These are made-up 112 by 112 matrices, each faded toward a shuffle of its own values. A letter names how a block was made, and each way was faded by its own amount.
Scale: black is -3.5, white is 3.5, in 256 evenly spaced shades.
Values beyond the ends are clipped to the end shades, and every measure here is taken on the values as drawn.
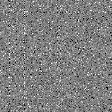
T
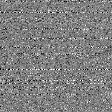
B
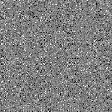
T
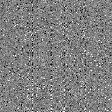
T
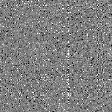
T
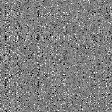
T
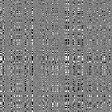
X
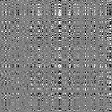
X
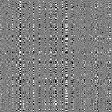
X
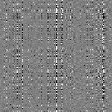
X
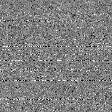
B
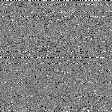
B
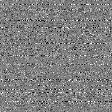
B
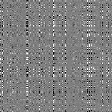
X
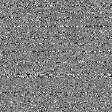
B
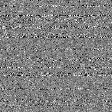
B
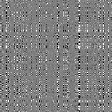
X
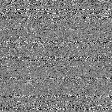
B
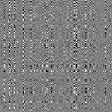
X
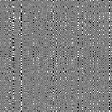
X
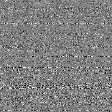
B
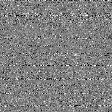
B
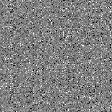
T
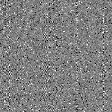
T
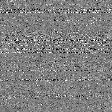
B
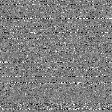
B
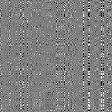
X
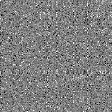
T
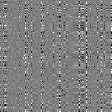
X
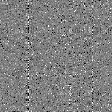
T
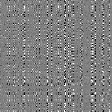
X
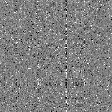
T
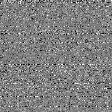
B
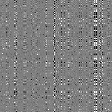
X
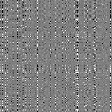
X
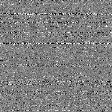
B
